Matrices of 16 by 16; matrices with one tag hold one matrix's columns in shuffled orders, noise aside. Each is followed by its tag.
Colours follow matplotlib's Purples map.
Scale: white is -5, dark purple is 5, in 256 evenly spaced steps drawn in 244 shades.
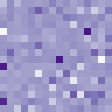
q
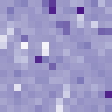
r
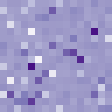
q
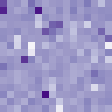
r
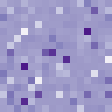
q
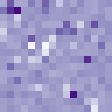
r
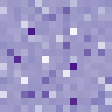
q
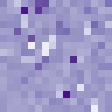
r
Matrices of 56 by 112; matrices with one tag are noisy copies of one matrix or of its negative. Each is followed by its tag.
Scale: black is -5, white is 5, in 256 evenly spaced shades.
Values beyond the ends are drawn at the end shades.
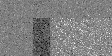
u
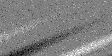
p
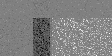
u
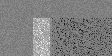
u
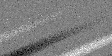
p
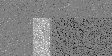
u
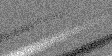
p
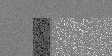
u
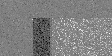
u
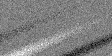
p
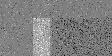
u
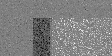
u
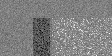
u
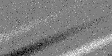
p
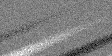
p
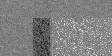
u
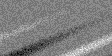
p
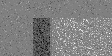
u
